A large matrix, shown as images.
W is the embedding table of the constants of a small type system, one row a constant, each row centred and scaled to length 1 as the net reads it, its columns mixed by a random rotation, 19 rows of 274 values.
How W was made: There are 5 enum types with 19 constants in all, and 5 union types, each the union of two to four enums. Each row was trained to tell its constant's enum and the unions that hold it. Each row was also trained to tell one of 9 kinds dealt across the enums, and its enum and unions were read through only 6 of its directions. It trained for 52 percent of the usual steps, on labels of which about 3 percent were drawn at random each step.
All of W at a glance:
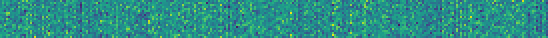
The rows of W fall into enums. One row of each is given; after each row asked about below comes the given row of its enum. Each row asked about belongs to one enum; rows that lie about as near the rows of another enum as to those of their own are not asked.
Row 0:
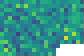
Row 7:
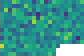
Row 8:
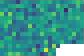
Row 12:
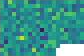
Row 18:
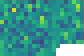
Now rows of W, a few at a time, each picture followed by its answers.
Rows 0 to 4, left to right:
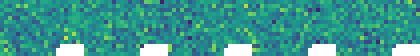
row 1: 12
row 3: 0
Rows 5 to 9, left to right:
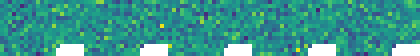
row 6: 12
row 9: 0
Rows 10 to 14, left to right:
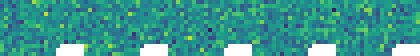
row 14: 0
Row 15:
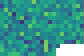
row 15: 8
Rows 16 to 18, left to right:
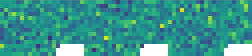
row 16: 7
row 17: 12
